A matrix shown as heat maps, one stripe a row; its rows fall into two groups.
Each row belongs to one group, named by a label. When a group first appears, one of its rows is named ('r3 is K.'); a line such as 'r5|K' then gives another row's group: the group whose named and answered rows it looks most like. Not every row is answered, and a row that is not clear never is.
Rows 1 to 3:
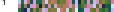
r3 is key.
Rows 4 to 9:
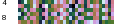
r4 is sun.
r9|key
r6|sun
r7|key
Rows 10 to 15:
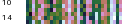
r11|sun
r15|sun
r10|sun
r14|sun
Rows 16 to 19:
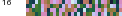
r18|key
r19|key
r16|key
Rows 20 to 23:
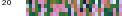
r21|key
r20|sun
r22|key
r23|key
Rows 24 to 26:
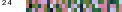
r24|key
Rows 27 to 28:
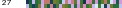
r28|key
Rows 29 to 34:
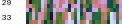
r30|key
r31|key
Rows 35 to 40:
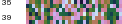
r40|key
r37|key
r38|key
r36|sun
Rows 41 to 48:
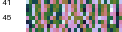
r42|sun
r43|sun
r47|key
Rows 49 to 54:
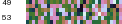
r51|key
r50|key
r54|sun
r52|key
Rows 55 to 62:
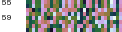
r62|sun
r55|sun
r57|key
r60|key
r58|key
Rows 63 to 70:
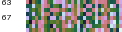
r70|key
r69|sun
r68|sun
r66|sun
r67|key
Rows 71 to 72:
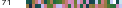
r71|sun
